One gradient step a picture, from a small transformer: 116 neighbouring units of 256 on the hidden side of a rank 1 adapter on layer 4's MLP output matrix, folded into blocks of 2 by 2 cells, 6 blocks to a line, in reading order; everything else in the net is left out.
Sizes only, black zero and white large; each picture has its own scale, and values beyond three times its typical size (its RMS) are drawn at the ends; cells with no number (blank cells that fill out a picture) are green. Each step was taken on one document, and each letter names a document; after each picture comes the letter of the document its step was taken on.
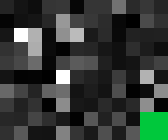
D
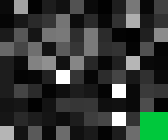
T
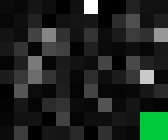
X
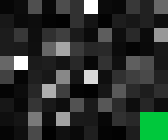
X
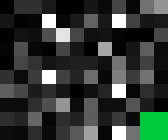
D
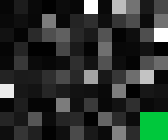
D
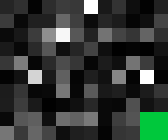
X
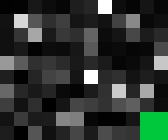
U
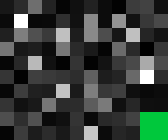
D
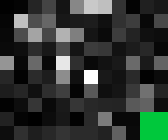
U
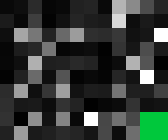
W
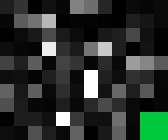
U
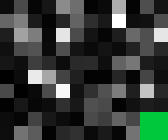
W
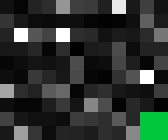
D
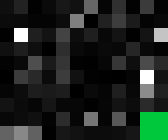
W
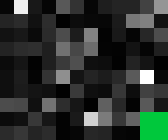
T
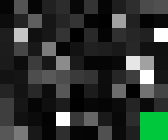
W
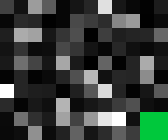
X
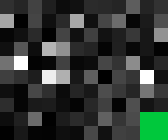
X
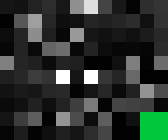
U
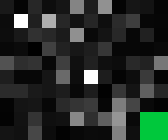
U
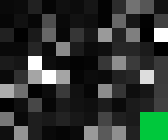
D
